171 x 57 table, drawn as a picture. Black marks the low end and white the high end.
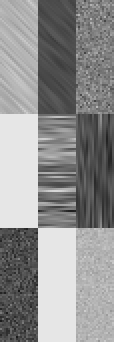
It is made of 3 by 3 panels. Panel 1,1: high, slanting down to the right, faint in contrast. Panel 1,2: low, slanting down to the right, faint in contrast. Panel 1,3: middling, fine-grained. Panel 2,1: very high, flat. Panel 2,2: middling, streaked across, strong in contrast. Panel 2,3: low, streaked downward. Panel 3,1: low, fine-grained. Panel 3,2: very high, flat. Panel 3,3: high, fine-grained, faint in contrast.
